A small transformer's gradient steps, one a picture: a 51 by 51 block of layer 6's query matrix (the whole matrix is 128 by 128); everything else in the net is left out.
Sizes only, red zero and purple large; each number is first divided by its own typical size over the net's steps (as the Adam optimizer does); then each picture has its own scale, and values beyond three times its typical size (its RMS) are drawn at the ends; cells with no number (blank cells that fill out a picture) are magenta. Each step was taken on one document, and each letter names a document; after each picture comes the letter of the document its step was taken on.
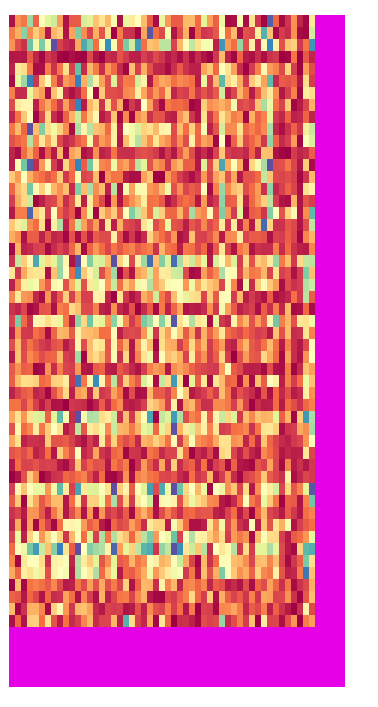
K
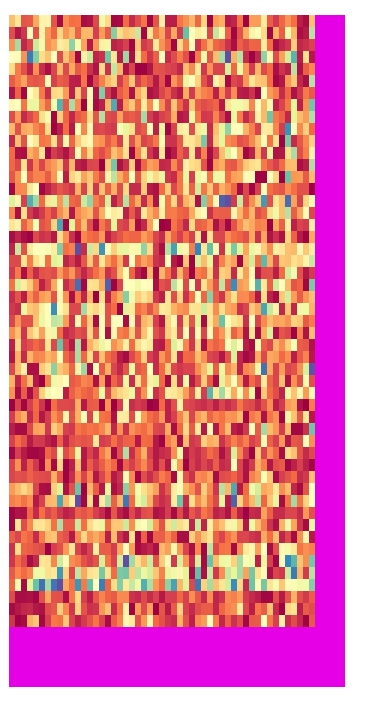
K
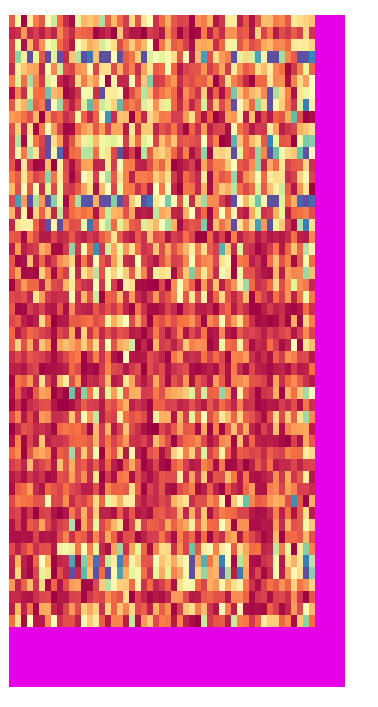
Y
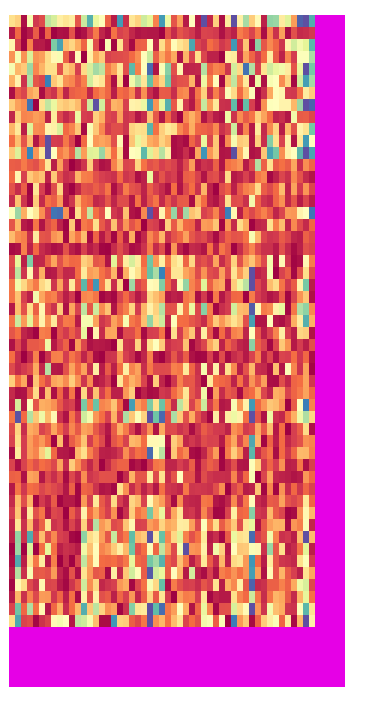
Y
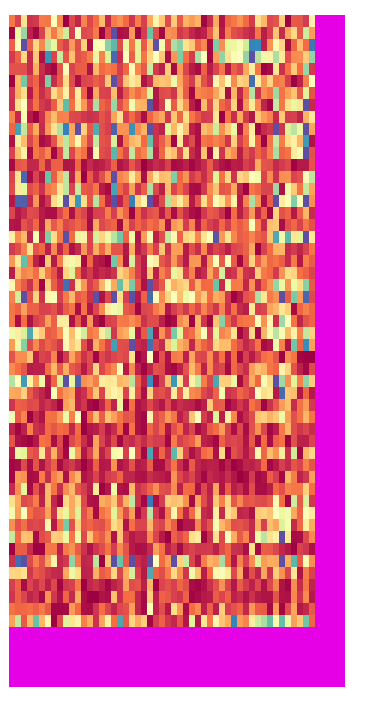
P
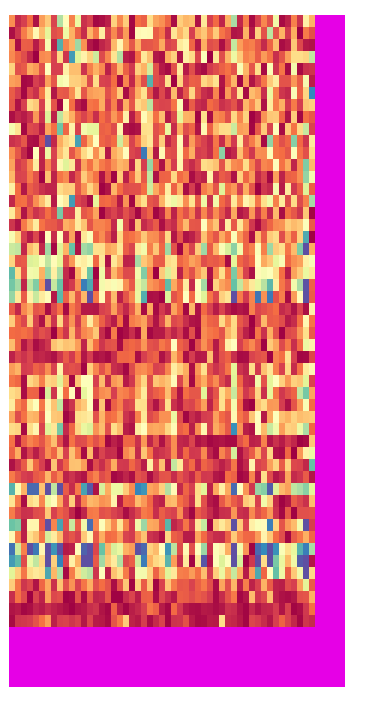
K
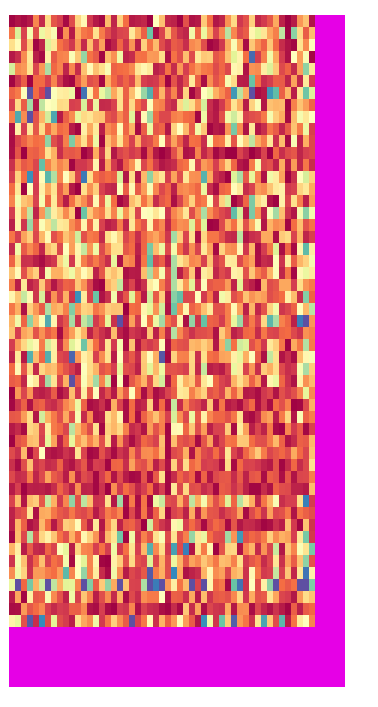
Y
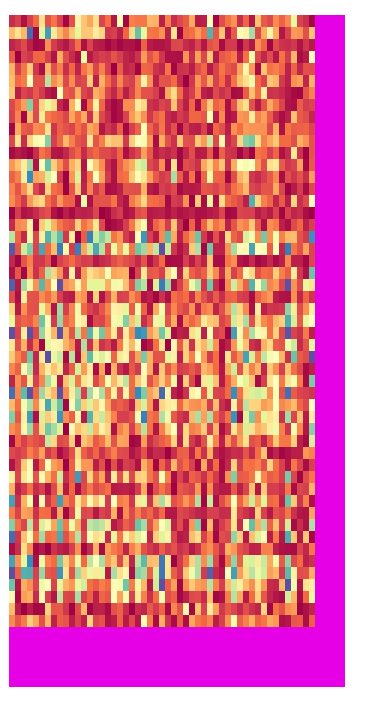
K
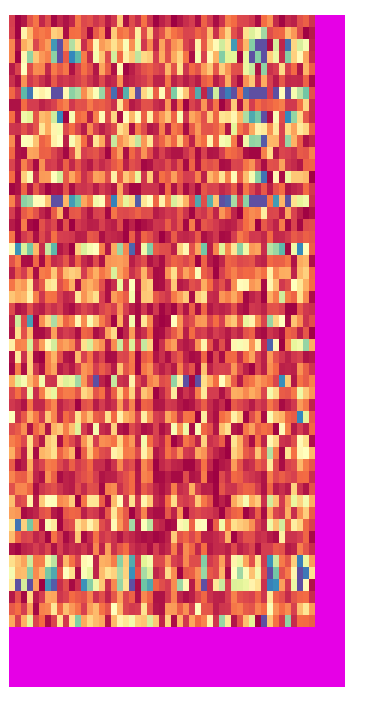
Y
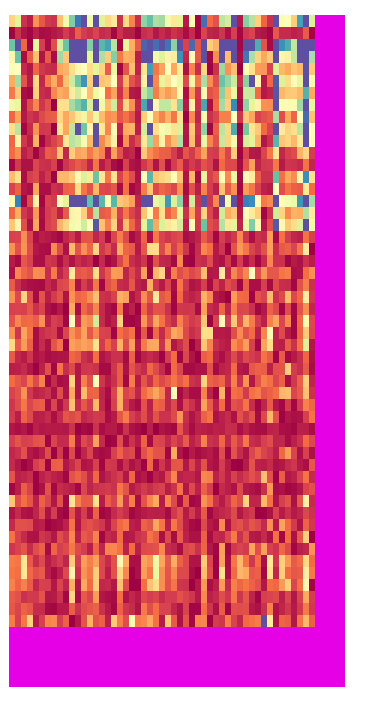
Y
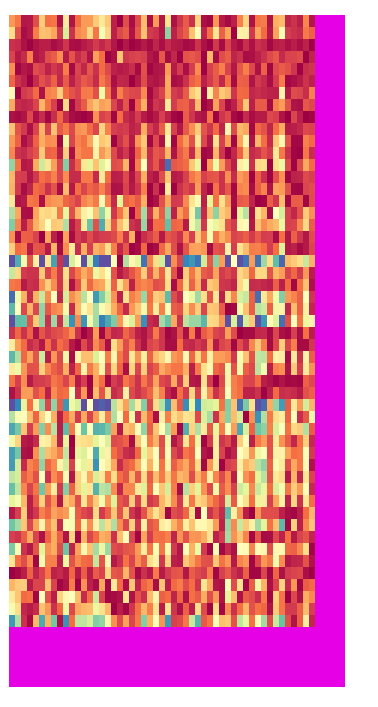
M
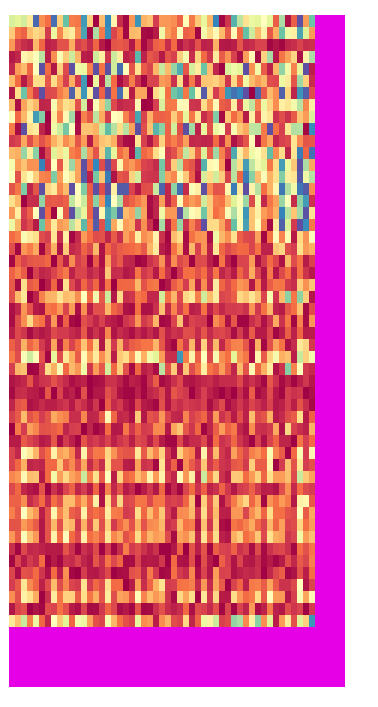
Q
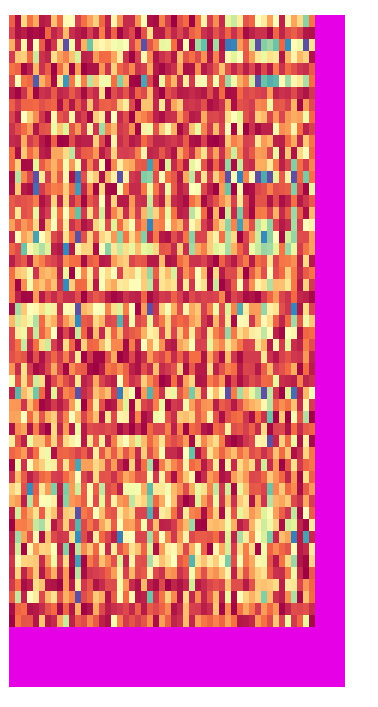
P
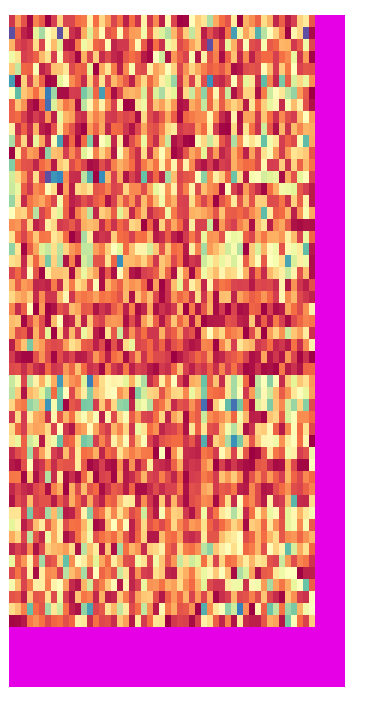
K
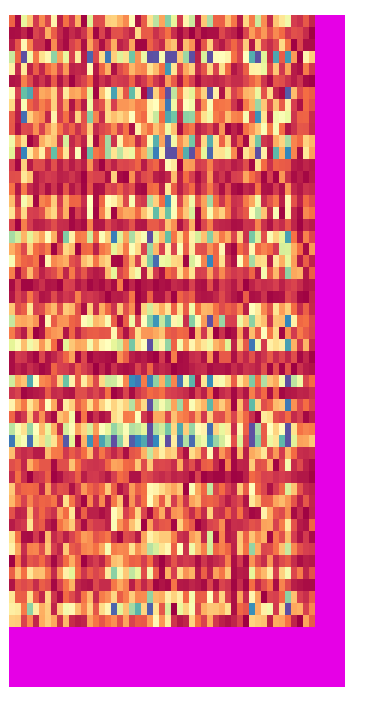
P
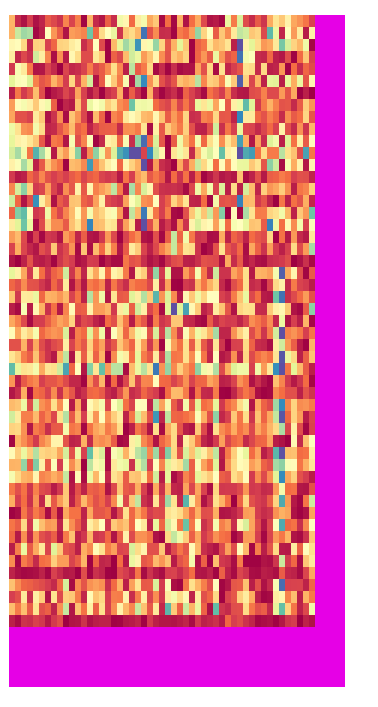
M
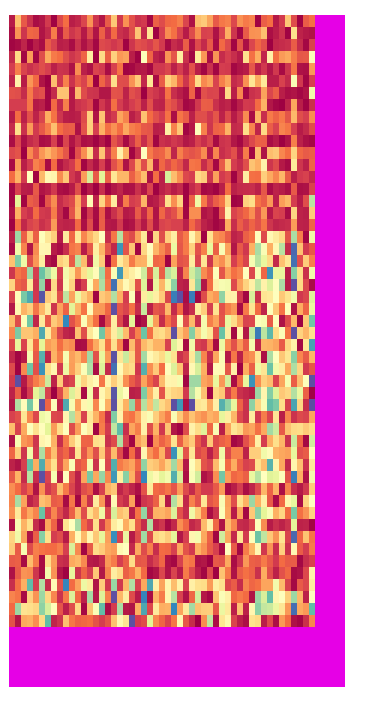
P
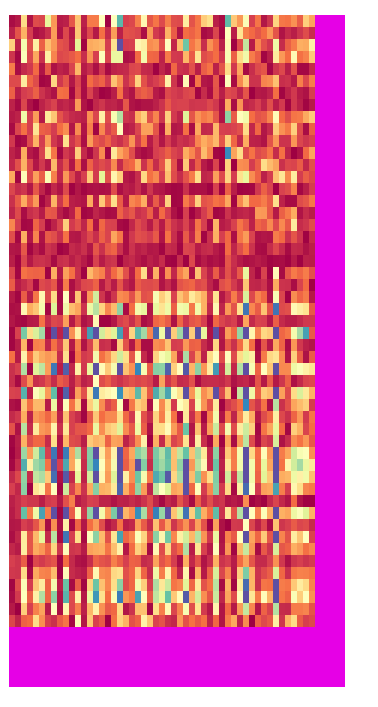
M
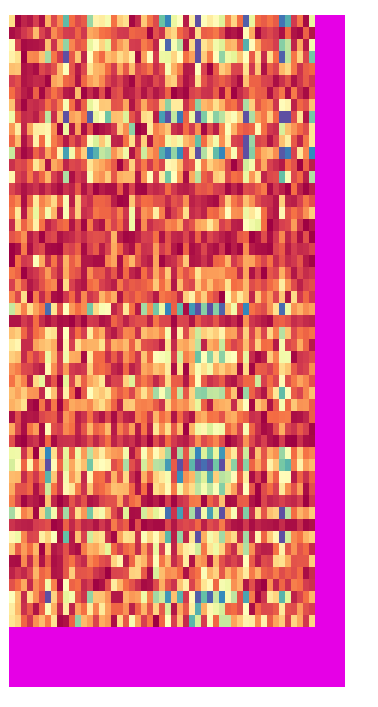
M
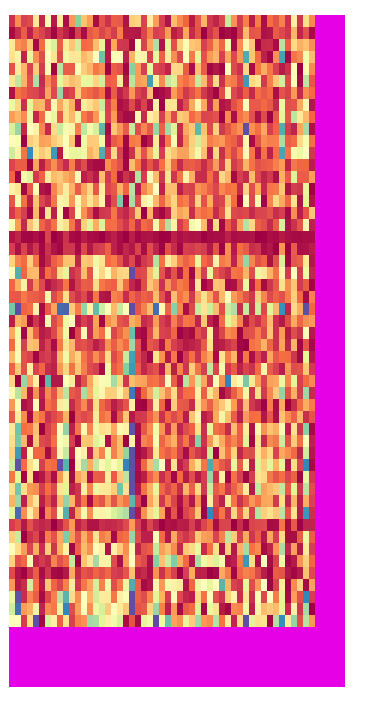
M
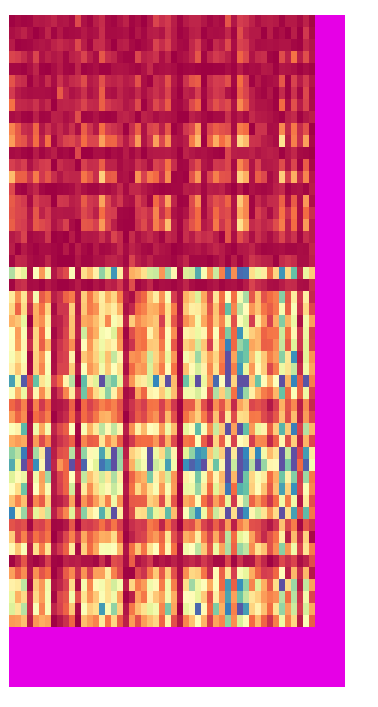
M
